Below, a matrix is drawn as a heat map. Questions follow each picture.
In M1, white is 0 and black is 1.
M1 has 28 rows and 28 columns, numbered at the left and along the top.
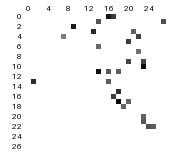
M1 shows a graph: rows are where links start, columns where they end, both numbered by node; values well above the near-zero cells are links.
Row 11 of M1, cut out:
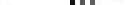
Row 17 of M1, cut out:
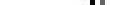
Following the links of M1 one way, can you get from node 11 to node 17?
yes
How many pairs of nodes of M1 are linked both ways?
0
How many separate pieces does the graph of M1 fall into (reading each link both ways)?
5
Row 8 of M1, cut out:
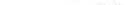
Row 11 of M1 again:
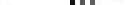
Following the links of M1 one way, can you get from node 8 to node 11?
no
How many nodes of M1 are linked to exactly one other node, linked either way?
9
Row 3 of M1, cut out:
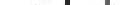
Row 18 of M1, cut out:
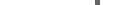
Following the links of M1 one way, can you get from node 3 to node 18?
yes
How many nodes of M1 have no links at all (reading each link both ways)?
3
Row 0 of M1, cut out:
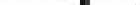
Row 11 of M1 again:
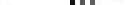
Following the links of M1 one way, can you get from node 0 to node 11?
no
